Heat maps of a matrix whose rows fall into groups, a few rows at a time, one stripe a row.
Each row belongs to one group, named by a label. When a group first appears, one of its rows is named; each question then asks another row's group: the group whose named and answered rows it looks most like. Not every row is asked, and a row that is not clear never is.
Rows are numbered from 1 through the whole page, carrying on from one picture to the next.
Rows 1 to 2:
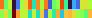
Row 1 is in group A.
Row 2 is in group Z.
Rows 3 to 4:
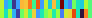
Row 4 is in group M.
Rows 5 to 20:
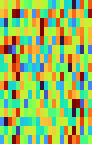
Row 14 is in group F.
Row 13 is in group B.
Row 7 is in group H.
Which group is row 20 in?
Z
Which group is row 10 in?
F
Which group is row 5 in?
B
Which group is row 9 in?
Z
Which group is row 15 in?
Z
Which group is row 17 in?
B
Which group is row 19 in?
M
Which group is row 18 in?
H
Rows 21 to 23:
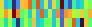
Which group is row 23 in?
M
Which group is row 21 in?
A
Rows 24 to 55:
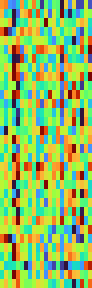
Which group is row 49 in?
B
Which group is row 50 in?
F
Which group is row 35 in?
A
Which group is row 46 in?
Z
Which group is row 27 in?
F
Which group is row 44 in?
A
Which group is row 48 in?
B
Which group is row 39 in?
Z
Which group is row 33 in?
M
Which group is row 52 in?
Z
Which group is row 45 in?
M
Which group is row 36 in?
M
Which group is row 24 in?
F
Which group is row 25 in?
A
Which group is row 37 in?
M
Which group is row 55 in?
B
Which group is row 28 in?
B
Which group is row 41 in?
Z
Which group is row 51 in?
Z
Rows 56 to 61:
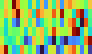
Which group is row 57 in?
B
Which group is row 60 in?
B
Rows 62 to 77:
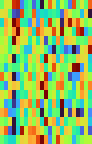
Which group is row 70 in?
A
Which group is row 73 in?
A
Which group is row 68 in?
A
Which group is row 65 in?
B
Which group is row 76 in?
F
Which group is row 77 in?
H
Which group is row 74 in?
F
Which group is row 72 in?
A
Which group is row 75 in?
A
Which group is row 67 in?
B
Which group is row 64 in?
Z
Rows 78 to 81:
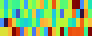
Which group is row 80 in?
H
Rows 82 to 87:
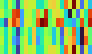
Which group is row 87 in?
M
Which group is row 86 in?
M
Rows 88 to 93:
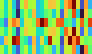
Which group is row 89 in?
M
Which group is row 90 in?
H
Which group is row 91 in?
M
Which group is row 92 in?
Z
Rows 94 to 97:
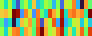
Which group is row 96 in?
A
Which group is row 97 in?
H
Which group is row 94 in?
M
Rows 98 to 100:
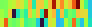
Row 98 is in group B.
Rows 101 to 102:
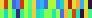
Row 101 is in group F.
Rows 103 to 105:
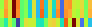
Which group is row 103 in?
Z
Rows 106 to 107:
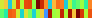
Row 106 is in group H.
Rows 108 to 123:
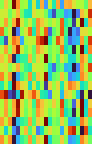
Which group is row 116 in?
A
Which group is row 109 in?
B
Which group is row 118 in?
F
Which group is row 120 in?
B
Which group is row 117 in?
Z
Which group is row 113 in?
B
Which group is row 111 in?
A
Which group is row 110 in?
B
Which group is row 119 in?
B
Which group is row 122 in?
M
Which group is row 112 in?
H
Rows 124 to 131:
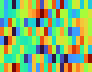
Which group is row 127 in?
A
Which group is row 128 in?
H
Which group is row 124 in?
A
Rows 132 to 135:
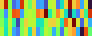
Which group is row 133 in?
H
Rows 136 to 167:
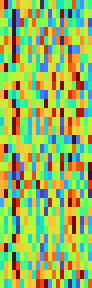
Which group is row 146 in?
F
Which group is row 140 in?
Z
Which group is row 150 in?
Z
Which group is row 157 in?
F
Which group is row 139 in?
A
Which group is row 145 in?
B
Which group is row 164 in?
A
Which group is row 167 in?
H
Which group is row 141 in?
A
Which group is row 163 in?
F
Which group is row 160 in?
M
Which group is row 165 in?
Z
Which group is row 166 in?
B
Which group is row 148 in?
B
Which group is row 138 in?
F
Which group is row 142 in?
Z
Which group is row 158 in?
Z
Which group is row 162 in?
Z
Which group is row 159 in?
Z
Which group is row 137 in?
A
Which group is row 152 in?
F
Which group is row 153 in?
A
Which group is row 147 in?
A
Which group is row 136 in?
F
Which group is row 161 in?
M
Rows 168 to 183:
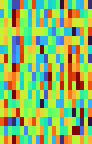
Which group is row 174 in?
F
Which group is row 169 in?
Z
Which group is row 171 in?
B
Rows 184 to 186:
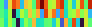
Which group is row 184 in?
H
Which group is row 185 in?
A
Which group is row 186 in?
M
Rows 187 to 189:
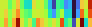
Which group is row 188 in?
B
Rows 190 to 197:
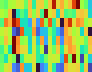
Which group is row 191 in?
A
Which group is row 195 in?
Z
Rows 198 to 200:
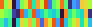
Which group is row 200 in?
A
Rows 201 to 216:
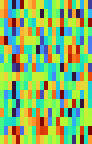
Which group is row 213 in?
A
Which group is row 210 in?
A
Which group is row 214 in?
H
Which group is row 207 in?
Z
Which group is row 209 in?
B
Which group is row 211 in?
A
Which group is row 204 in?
A
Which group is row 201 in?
F
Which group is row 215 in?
H
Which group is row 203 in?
H
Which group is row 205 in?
F
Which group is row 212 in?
M
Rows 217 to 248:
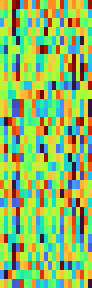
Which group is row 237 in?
A
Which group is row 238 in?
Z
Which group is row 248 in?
F
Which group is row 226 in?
B
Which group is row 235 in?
B
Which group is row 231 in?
H
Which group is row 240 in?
B
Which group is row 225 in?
B
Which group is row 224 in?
M
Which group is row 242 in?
M
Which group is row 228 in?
F
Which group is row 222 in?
H
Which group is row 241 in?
M
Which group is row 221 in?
M
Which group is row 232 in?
M
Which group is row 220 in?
A
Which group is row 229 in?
F
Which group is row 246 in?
A
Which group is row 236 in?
M
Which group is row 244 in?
F
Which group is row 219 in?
Z
